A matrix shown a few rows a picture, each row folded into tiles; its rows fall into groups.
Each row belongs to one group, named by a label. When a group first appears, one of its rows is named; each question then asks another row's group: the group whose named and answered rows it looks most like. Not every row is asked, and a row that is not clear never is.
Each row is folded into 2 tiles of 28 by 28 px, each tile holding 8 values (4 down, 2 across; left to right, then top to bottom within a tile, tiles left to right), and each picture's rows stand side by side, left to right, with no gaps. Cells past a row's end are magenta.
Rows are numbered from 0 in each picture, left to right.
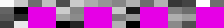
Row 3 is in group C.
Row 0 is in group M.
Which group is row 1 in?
C
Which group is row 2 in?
C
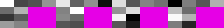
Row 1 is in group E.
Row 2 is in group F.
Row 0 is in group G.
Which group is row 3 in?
C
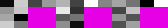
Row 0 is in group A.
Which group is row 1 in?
C
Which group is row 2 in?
G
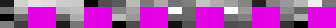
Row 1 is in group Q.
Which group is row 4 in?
Q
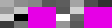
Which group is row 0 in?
F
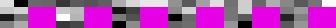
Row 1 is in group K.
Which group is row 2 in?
M
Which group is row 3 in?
G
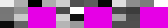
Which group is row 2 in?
M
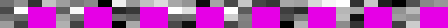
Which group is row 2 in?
M
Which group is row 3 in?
Q
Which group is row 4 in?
K
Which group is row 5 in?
M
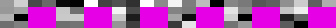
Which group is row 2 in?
C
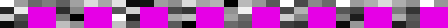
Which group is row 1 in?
A
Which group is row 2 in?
F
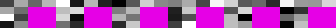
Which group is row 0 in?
K
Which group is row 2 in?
K
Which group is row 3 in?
G
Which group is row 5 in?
M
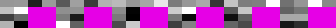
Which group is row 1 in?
A
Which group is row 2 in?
M
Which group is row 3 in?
E
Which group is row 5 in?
C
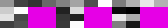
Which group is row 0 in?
F
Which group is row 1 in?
G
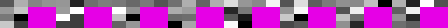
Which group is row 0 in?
A
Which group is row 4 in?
A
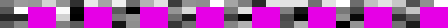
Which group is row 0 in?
G
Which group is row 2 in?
M
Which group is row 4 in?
G
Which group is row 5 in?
M
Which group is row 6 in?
M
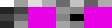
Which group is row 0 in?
M
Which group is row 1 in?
A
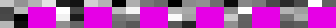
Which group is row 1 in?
C
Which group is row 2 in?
K
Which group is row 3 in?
K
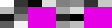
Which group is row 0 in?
G
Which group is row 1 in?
G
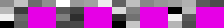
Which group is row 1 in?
M
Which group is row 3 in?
F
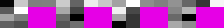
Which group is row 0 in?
K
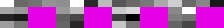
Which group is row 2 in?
A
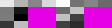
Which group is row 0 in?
M
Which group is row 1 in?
F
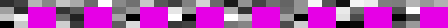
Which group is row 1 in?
A
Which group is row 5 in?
E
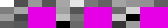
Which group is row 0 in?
F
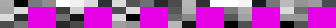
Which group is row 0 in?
F
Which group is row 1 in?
E
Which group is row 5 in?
Q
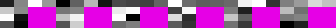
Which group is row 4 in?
C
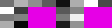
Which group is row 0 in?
C
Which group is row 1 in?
K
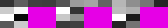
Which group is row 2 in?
F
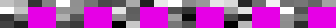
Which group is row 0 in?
Q
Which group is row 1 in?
F
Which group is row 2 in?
Q
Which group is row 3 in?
M
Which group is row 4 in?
G
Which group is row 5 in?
C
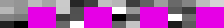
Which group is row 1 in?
G
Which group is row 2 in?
G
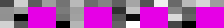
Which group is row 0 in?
A
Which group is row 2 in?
G
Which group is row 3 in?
C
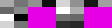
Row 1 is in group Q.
